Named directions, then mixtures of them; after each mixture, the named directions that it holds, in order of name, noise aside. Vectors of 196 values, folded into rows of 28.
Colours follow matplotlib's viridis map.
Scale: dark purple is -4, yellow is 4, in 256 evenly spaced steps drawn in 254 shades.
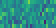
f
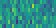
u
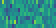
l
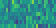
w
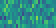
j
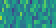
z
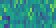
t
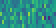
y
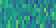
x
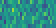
z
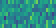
f, j, x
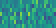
l, y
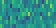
l, t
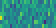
f, l, z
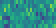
t, w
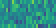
w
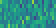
w, x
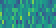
u, y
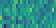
t, u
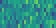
x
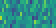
z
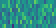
u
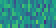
f, x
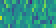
z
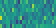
f, u, z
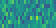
j, l, y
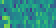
t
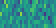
j, y, z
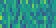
u, z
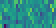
t, u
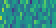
z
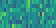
f, y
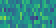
j, t, z
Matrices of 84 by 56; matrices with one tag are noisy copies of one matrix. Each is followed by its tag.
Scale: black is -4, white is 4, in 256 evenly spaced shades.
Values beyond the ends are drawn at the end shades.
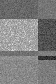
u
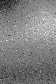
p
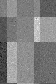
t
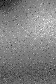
p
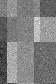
t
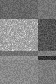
u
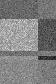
u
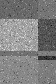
u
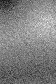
p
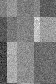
t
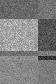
u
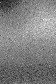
p
